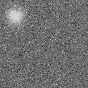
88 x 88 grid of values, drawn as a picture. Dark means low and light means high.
A single bump stands in the top left. The halves do not mirror each other. The ninth with the highest average is the top left. No regular stripes run through it.
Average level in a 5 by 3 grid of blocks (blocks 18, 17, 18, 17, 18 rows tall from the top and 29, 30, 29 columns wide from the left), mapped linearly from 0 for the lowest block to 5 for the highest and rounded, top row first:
5 0 0 / 3 0 0 / 0 0 0 / 0 0 0 / 0 0 0
